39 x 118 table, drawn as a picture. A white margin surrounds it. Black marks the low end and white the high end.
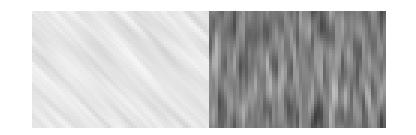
The table splits into one row of 2 panels. Panel 1,1: very high, slanting down to the right, faint in contrast. Panel 1,2: middling, streaked downward.
